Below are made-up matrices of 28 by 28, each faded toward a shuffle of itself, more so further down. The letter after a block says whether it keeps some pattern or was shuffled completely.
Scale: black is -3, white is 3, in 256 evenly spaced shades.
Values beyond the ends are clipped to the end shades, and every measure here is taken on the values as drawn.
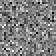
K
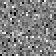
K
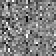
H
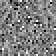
K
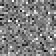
K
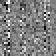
H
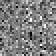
H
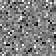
K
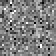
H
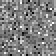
K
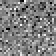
K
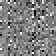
H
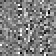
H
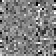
H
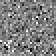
K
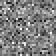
K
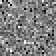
K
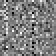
H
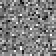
K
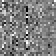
H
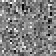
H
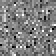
K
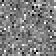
K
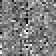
H
